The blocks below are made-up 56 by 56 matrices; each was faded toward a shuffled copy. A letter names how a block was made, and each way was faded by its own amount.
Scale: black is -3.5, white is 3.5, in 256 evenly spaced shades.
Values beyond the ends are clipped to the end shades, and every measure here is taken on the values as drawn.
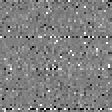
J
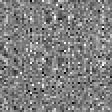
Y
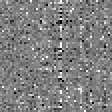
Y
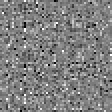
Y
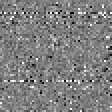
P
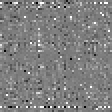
J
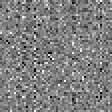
Y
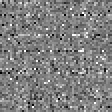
P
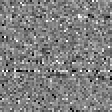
P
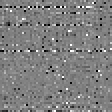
J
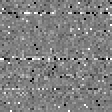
P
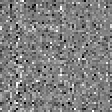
Y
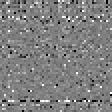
J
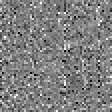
Y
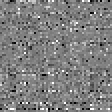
J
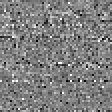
P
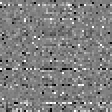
J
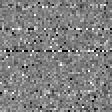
P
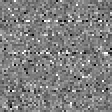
P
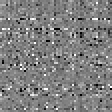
J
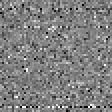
P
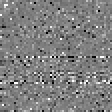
J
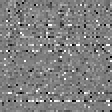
J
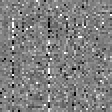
Y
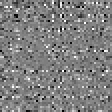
J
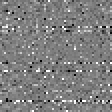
J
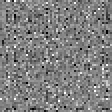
Y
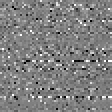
J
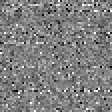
P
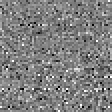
P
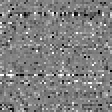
J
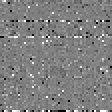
J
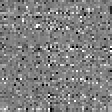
J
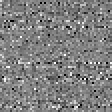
P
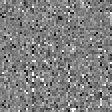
Y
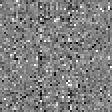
Y
